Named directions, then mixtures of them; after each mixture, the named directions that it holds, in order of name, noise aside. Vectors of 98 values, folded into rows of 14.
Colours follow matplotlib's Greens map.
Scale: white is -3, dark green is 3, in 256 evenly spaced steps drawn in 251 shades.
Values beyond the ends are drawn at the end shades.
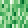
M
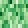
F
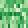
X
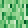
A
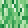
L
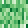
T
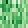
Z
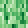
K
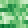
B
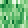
T, Z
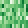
A, M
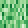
A, L, T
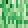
A, Z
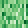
A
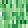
A, K, Z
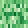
K, X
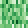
A, M, Z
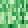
B, K, M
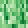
K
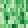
K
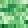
B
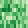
A, B, Z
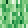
K, M, Z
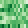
B, L, X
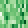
A, K
